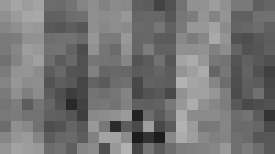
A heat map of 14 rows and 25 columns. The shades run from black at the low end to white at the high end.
Odd patch: rougher, in the bottom middle. Roughest part: bottom middle. Grain: streaks running down. Stripes: upright, repeating 3 times.
